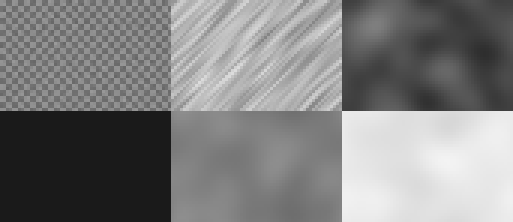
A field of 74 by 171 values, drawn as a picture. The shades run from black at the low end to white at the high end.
It is made of 2 by 3 panels. Panel 1,1: middling, checkered. Panel 1,2: high, slanting up to the right. Panel 1,3: low, smooth. Panel 2,1: very low, flat. Panel 2,2: middling, smooth, faint in contrast. Panel 2,3: very high, smooth, faint in contrast.
